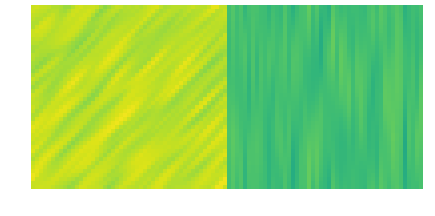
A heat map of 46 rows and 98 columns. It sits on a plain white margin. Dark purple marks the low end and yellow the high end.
It is made of 1 by 2 panels. Panel 1,1: very high, slanting up to the right, faint in contrast. Panel 1,2: high, streaked downward, faint in contrast.
